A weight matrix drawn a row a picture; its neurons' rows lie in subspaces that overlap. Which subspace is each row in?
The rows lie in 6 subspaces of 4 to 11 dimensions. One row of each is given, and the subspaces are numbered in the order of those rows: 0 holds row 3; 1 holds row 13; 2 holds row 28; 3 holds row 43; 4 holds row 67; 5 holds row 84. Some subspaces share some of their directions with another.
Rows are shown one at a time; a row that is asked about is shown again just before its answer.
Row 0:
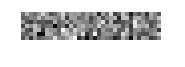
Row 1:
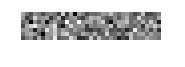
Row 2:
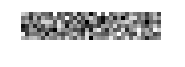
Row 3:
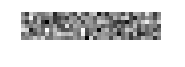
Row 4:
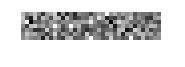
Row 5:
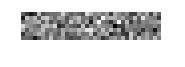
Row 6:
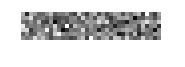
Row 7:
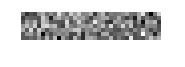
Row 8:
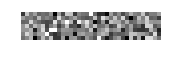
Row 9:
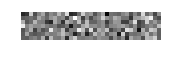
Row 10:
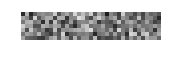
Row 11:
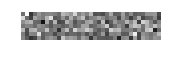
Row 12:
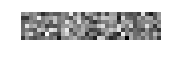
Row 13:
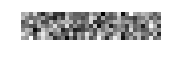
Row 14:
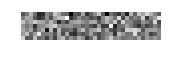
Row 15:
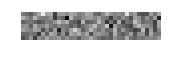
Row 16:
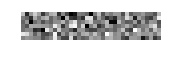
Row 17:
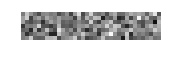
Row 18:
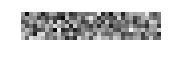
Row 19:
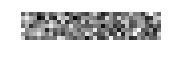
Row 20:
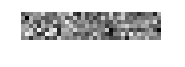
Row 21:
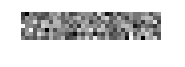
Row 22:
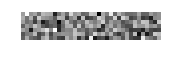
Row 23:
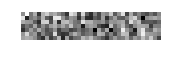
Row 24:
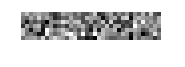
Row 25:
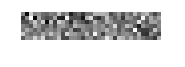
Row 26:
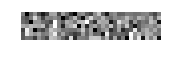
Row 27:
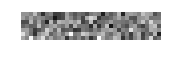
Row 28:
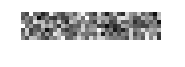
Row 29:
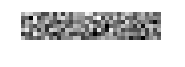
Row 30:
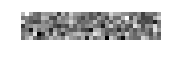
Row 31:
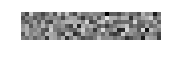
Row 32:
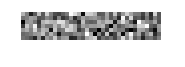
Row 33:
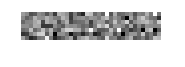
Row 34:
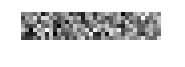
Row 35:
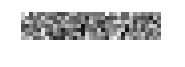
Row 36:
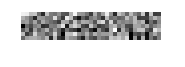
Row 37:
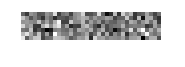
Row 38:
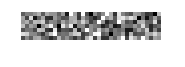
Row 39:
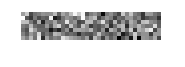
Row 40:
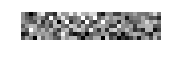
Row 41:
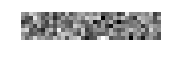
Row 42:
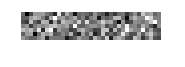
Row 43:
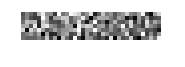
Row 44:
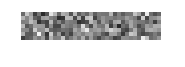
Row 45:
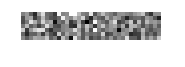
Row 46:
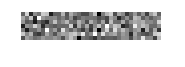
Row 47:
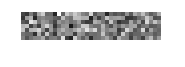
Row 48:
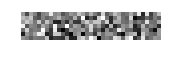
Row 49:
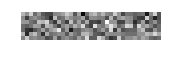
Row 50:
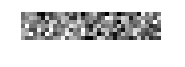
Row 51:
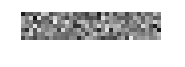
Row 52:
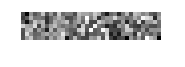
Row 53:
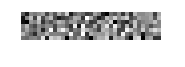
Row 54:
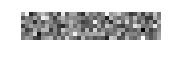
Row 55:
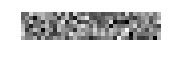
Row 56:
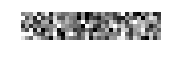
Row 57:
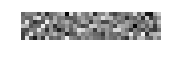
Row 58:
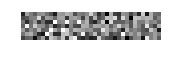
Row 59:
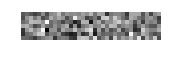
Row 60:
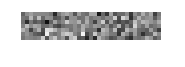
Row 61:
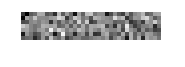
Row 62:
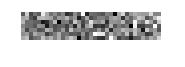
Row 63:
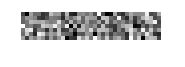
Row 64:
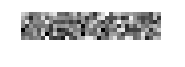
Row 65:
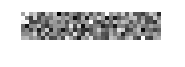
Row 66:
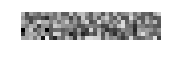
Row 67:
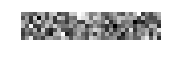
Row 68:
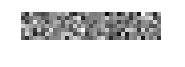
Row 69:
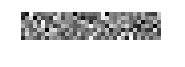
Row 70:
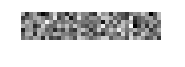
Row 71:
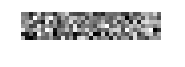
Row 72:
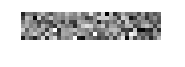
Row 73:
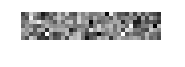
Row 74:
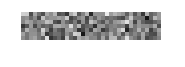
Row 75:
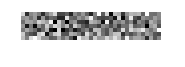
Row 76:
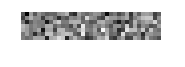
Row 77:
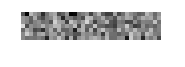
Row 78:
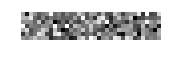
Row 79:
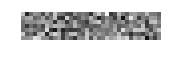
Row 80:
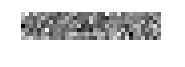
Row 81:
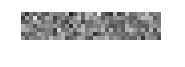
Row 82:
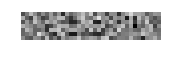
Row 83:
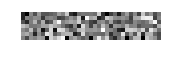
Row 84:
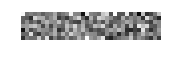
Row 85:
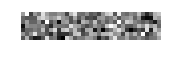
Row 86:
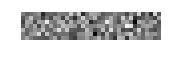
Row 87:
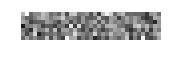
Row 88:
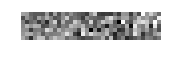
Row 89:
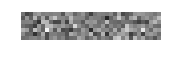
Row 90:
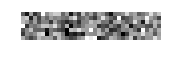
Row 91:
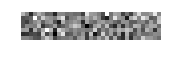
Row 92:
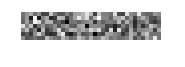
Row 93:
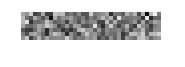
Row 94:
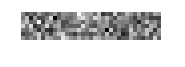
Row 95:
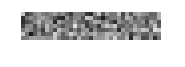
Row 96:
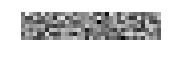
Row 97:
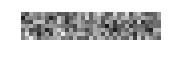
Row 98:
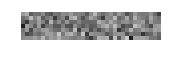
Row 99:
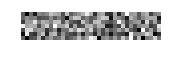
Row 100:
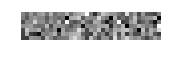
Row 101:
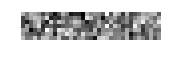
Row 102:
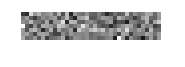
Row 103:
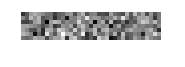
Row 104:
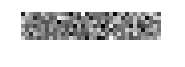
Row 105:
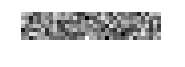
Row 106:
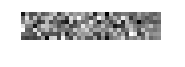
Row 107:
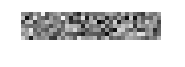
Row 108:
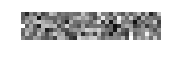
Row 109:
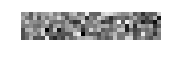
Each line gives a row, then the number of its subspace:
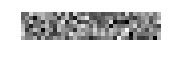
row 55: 3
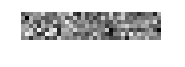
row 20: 2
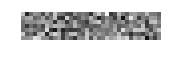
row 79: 2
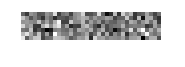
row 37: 4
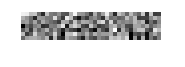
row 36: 2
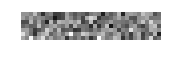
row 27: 1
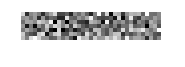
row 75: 1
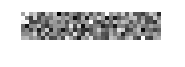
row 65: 3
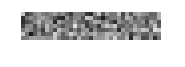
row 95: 3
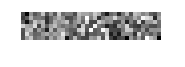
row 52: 4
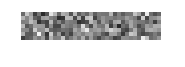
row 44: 4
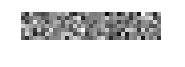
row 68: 5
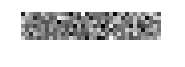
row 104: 5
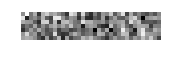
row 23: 4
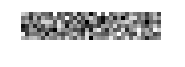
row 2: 0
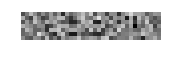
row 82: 2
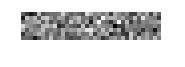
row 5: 2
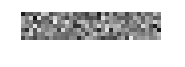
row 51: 2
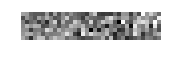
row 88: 5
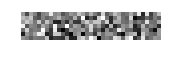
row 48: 0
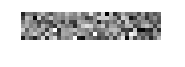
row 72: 4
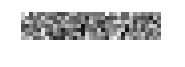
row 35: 1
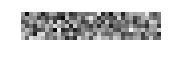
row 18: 1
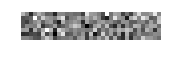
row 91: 4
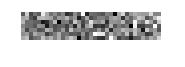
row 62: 5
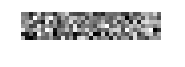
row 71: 4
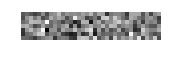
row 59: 3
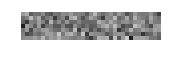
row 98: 3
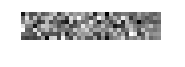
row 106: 4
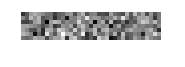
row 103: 2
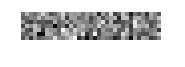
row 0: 1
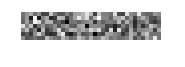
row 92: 2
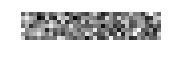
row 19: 5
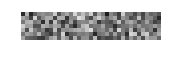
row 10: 4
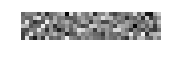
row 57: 5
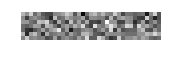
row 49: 5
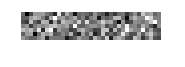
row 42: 4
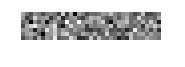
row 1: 3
